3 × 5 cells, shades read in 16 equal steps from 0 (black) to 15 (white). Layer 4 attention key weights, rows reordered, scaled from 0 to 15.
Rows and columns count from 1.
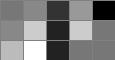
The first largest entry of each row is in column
4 2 2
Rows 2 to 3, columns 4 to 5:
12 7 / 7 7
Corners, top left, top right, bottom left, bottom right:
7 0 11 7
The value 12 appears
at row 2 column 2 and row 2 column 4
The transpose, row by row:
7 8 11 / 8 12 15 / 3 2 2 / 9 12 7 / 0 7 7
